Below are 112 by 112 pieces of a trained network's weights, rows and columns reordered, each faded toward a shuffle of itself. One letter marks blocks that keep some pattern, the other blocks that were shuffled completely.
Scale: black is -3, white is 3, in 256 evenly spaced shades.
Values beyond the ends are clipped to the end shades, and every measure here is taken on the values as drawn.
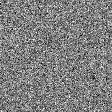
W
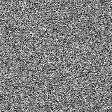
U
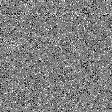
W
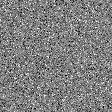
U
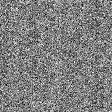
W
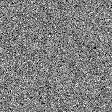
U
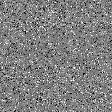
W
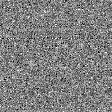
W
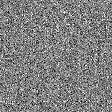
W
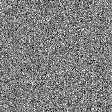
W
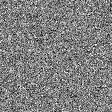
U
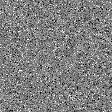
W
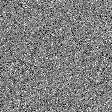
U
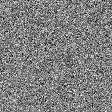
U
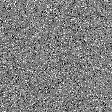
U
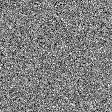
U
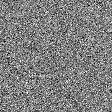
U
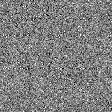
W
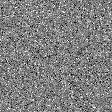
U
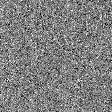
W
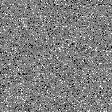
W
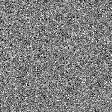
W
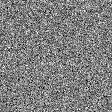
U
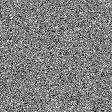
U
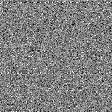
W
